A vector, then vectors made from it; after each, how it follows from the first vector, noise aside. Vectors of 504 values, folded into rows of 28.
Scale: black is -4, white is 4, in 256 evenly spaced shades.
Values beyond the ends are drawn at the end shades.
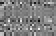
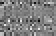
copied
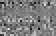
sign-scrambled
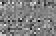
sign-scrambled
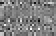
copied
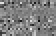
sign-scrambled
